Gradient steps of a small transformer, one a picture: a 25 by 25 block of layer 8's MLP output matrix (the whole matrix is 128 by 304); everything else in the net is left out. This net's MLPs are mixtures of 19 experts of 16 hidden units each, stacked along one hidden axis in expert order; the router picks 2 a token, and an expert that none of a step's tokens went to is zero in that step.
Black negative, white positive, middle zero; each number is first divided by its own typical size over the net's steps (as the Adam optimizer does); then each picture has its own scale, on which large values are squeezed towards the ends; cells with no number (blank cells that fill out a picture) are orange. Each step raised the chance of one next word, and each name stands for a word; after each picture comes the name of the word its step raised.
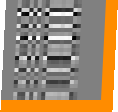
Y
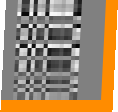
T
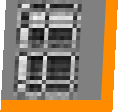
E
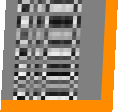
E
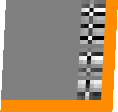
Y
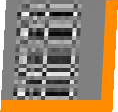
Y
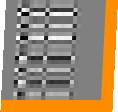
Y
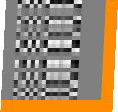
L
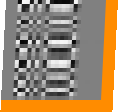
L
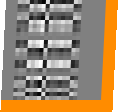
L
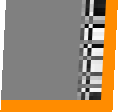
T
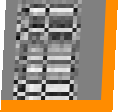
T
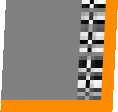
L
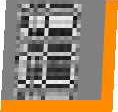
E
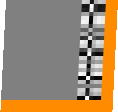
E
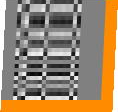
E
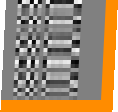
L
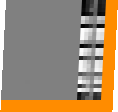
T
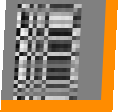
E
